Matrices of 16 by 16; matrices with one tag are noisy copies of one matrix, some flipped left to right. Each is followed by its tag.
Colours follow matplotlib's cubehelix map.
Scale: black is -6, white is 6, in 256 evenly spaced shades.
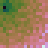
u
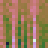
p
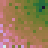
u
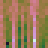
p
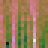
p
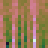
p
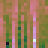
p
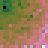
u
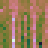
p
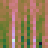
p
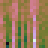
p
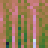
p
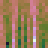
p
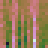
p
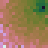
u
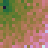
u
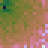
u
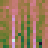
p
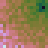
u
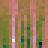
p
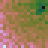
u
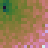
u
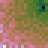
u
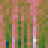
p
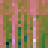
p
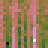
p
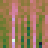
p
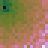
u
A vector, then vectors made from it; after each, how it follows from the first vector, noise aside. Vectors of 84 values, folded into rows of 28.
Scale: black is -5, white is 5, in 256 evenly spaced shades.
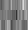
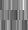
copied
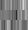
copied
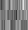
copied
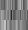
reversed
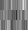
copied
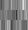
copied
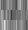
reversed
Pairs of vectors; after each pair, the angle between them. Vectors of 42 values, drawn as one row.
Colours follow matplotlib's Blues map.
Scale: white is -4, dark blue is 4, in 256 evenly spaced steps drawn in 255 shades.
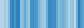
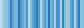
partly aligned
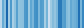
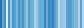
nearly opposite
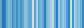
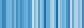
nearly parallel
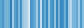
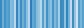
partly aligned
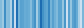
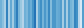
partly aligned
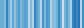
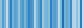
nearly opposite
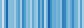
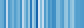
partly opposed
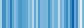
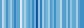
partly opposed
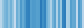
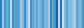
partly opposed
